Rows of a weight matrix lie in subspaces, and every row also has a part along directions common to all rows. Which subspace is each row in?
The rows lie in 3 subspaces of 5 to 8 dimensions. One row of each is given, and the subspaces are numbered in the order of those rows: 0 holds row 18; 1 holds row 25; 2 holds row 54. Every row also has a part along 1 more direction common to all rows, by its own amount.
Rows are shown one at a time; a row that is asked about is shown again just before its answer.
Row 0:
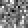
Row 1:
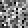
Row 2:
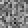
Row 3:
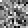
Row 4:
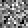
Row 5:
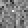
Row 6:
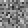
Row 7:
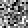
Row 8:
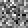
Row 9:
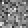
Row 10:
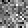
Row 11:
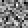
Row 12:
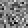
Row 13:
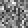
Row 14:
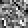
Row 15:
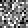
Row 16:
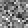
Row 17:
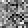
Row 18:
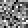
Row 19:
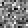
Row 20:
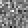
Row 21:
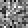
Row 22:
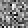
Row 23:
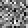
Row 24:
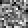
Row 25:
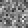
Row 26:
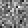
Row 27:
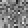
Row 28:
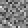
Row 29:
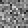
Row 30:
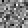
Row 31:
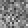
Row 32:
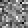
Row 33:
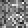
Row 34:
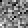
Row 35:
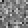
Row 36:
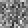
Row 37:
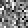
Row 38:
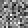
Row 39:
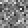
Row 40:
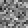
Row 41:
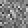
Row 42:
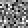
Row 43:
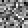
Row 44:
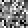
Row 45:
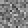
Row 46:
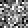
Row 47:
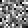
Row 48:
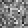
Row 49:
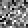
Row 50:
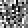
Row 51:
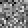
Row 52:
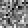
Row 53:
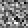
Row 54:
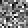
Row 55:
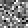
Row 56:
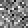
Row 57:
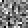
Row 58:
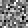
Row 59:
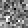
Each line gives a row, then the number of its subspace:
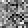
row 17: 0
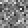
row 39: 2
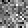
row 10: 0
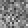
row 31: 0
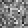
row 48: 2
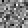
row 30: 0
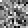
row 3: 2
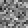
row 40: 0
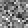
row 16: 0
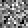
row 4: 0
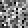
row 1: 1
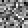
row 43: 0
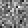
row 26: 1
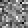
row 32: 0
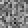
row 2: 2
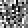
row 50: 1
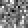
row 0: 1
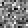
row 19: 2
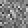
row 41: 1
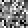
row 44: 2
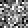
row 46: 2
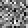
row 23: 2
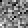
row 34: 2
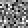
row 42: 1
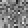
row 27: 2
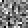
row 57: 2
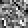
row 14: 2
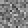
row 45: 2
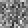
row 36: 1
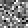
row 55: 0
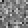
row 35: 2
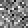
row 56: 0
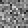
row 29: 2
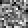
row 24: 2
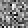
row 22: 2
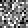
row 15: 2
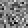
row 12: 0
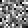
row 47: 0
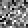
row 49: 1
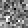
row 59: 0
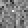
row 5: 1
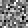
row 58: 1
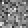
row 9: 2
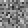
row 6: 1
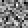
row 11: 0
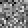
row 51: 2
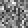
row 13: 1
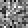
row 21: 1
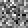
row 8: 1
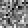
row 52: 1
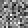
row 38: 2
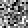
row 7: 2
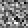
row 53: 0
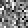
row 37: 1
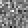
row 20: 1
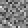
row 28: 2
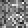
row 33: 0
